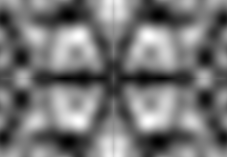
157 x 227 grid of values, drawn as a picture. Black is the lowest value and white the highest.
Slope: none. Odd rows or columns: none. Mirror symmetry: left to right and top to bottom. Grain: smooth. Lone odd cells: none.
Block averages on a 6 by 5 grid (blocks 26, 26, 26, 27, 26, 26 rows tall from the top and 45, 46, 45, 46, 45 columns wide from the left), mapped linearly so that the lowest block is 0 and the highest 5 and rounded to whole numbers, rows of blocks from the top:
20502 | 25252 | 13131 | 12121 | 25252 | 20502
